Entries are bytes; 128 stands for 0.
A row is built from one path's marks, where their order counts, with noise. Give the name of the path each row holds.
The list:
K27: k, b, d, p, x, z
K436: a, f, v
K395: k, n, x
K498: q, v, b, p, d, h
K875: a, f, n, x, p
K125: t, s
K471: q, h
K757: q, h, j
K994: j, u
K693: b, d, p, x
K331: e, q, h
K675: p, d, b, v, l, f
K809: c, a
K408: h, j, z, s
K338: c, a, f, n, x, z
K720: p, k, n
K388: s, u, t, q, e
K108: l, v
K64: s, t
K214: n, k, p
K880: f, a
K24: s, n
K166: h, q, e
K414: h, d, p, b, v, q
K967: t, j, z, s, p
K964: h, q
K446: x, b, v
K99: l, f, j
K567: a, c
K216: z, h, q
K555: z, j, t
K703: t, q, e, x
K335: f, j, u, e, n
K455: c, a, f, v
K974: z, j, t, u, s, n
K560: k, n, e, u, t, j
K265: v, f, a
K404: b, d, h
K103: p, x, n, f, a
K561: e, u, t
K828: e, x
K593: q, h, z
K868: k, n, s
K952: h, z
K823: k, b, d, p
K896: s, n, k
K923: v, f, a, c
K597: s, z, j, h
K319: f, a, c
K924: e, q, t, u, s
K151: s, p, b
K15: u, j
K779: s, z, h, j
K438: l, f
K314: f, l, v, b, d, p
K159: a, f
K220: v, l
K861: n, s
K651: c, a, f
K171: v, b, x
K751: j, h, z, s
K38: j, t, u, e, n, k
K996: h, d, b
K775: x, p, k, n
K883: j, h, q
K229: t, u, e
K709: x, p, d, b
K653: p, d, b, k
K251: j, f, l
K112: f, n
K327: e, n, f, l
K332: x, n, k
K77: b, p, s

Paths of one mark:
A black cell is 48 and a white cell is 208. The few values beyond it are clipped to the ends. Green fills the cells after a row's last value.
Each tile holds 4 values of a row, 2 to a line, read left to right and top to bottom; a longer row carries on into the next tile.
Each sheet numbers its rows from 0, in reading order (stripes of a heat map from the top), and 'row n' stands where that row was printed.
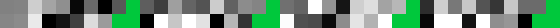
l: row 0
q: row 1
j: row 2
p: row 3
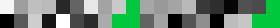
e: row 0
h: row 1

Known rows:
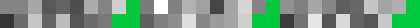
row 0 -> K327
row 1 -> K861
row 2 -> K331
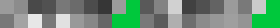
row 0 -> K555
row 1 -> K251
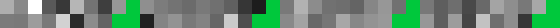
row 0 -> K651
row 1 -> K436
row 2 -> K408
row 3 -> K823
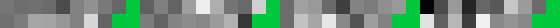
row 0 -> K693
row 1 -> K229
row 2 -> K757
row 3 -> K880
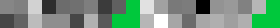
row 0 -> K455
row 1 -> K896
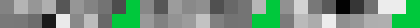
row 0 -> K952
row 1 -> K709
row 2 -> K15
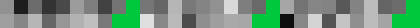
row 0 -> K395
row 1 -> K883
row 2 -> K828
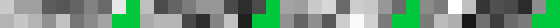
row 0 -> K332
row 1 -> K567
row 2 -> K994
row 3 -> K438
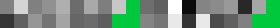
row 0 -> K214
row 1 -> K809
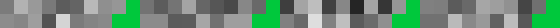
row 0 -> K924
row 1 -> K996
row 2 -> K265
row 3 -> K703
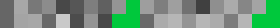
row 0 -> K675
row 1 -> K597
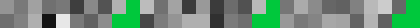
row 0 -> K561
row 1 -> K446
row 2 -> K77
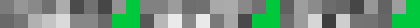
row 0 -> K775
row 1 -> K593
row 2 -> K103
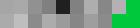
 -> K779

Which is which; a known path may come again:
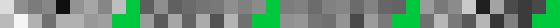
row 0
K896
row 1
K314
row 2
K414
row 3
K159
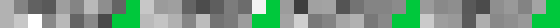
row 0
K216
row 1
K332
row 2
K151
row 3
K38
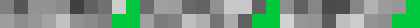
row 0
K709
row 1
K77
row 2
K868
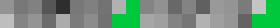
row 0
K560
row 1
K388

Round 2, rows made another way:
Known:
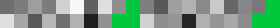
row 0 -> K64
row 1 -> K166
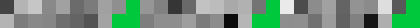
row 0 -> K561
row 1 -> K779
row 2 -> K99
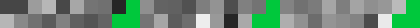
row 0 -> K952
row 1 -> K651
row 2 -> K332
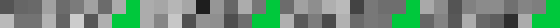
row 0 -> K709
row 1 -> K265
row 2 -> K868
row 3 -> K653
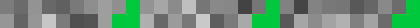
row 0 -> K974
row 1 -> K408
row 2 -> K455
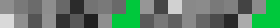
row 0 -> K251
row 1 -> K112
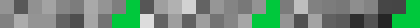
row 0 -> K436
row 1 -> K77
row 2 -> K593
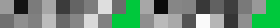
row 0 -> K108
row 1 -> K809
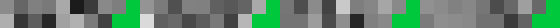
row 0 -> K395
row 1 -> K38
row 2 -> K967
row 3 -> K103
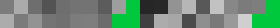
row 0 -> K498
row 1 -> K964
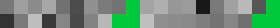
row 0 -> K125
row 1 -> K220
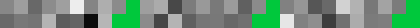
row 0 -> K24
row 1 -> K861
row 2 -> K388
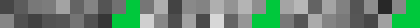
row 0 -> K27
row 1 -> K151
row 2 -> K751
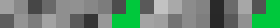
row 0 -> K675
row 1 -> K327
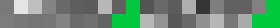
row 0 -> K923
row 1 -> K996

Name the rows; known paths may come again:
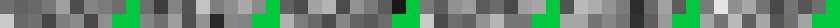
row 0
K560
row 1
K967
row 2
K952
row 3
K693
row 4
K327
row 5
K924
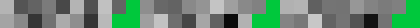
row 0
K438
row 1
K159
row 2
K757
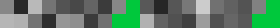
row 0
K880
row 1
K823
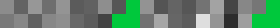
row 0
K338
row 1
K651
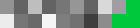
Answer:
K555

